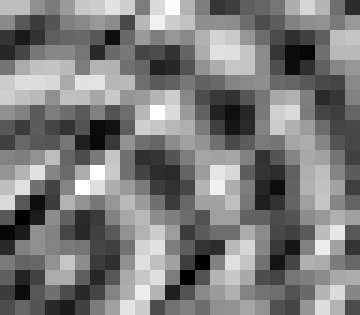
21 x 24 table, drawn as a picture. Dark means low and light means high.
Odd rows or columns: none. Mirror symmetry: none. Slope: none. Rings: centred on the bottom left.
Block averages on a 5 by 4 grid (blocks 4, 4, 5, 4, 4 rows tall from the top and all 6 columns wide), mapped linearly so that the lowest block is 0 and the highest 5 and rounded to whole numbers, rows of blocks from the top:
1 3 3 2 / 5 4 1 1 / 2 1 2 2 / 0 3 2 2 / 0 3 2 2
